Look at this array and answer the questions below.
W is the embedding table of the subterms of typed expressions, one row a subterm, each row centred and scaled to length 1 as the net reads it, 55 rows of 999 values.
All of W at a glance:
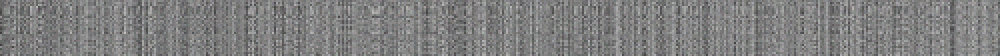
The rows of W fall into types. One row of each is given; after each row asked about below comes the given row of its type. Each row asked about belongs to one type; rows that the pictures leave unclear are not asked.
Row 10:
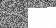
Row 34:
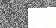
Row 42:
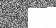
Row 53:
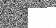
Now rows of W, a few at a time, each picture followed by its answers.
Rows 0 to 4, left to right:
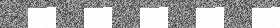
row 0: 42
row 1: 34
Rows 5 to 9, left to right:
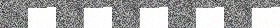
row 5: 42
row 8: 10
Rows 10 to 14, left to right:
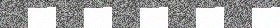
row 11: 42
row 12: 10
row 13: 42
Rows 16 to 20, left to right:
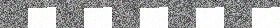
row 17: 34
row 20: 42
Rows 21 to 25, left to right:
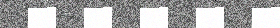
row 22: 42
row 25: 53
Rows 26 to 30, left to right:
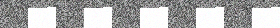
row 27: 42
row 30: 53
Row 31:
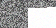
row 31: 10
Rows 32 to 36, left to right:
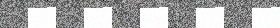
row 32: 10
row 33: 10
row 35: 10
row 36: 10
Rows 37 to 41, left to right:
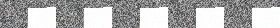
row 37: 53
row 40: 34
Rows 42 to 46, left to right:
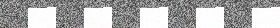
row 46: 10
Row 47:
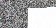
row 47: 53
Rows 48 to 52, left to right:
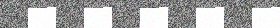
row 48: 42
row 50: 42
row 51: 10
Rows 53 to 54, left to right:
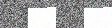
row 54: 10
